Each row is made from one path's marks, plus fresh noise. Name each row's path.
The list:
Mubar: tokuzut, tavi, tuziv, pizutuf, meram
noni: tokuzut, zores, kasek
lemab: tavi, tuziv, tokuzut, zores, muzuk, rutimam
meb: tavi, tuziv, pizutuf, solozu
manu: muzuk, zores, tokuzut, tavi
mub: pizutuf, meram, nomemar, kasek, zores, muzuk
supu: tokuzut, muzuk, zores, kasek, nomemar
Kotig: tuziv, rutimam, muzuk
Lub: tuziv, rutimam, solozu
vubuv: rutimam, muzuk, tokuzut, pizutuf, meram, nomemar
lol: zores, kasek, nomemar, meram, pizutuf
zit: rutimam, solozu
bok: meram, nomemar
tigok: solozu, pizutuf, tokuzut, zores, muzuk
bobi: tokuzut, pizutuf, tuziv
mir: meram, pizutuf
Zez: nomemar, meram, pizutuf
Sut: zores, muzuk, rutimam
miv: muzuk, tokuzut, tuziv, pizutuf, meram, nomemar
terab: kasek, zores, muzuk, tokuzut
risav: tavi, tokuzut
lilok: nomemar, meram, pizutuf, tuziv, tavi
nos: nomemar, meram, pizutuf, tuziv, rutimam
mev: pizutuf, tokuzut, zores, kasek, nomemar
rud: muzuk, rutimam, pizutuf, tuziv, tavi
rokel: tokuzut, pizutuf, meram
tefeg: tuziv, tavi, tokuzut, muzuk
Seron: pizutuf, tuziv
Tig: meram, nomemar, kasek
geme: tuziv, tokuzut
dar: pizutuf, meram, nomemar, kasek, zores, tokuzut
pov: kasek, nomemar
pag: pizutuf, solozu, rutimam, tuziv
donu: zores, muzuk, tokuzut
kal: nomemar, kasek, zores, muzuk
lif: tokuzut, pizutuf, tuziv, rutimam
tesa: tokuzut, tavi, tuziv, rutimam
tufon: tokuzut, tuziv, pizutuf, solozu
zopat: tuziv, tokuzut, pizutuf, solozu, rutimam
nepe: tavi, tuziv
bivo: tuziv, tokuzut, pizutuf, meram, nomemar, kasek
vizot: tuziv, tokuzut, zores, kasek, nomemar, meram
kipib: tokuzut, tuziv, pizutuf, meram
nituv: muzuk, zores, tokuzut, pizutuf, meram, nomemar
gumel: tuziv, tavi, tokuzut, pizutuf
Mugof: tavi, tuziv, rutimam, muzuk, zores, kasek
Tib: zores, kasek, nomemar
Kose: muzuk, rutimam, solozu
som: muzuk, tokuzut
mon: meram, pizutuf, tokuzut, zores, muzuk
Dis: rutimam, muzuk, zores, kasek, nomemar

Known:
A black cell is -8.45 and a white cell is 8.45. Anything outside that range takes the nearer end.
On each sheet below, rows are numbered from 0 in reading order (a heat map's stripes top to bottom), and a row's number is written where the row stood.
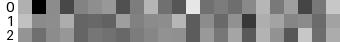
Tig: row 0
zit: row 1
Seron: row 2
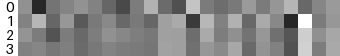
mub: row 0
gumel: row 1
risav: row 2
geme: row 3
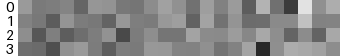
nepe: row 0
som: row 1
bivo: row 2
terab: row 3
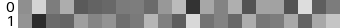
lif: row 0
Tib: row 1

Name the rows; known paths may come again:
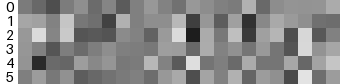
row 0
mev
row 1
Kose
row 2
zopat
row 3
risav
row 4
Tib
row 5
bobi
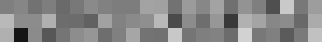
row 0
geme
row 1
zit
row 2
bok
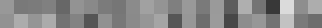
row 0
nepe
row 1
Kotig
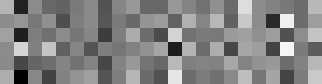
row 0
Zez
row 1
Mubar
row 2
lol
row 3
rud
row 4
dar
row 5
Tig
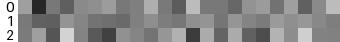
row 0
pov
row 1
nituv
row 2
tigok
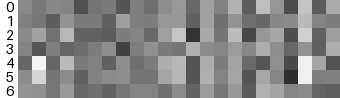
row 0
kipib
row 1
som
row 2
tufon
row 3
bivo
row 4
lemab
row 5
tesa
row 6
vubuv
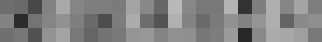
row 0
supu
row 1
mub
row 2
terab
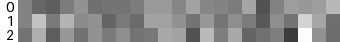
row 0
noni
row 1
Mugof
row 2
tefeg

